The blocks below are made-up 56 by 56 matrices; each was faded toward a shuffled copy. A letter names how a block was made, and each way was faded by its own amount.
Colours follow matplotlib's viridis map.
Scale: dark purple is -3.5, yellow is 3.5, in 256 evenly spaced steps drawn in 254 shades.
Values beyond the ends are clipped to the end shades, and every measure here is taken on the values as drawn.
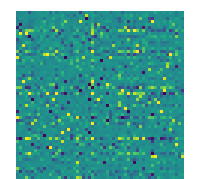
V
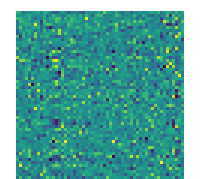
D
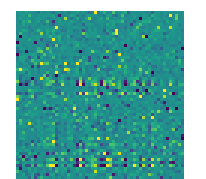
V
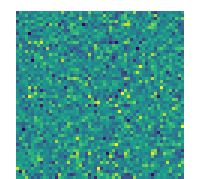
D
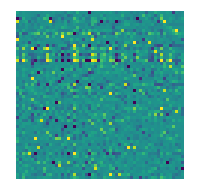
V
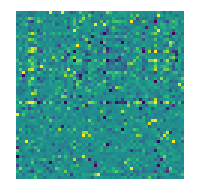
V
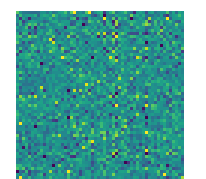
D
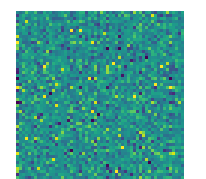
D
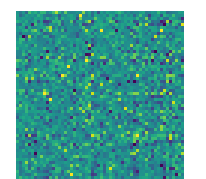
D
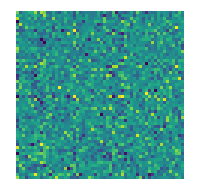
D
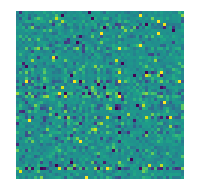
V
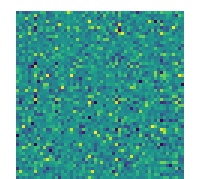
D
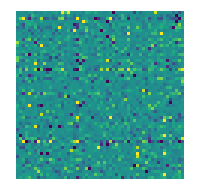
V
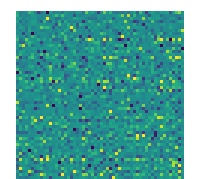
V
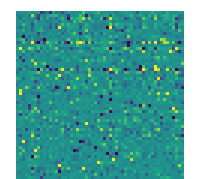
V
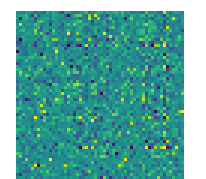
D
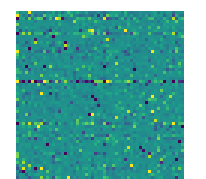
V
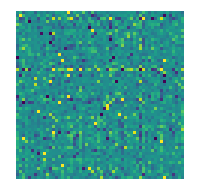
V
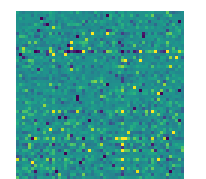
V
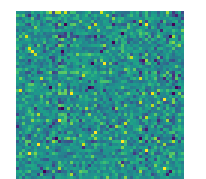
D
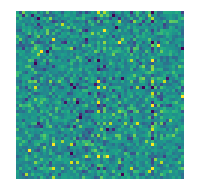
D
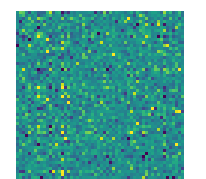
D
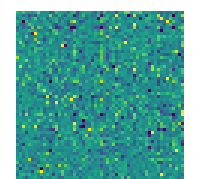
D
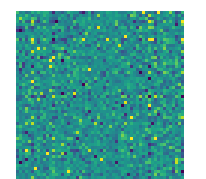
D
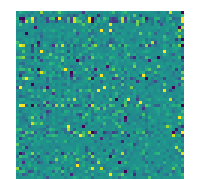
V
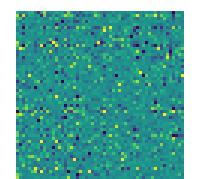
V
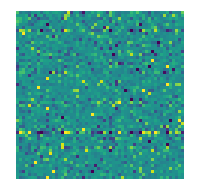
V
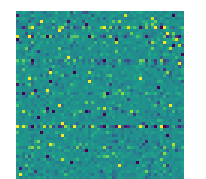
V
